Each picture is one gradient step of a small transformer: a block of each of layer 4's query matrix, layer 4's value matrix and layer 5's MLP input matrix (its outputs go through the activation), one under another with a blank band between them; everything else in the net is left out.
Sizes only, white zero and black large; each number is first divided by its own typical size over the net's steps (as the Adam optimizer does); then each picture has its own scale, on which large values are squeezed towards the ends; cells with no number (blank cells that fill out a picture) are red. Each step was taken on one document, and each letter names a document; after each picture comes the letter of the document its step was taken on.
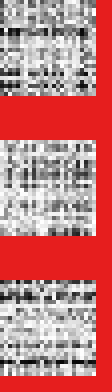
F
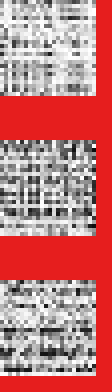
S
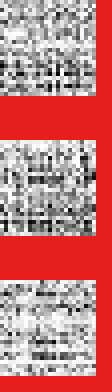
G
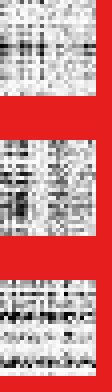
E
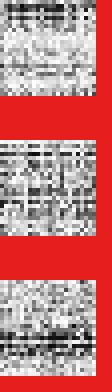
S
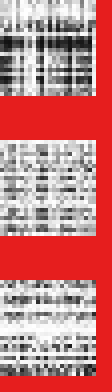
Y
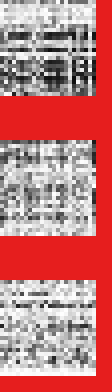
S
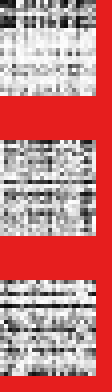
S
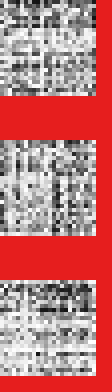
G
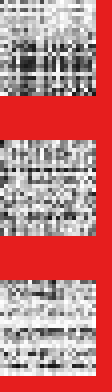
S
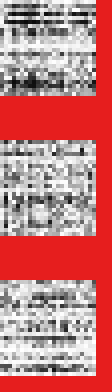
G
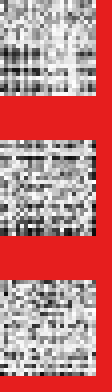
G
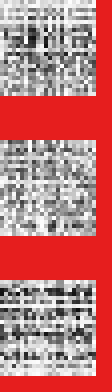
F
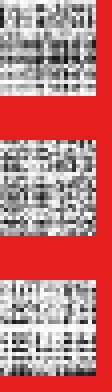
Y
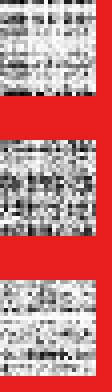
G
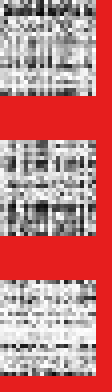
Y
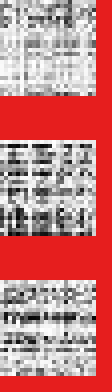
Y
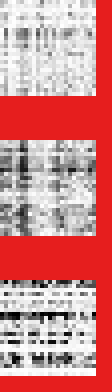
E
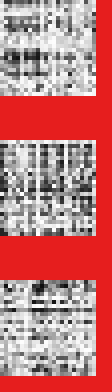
G
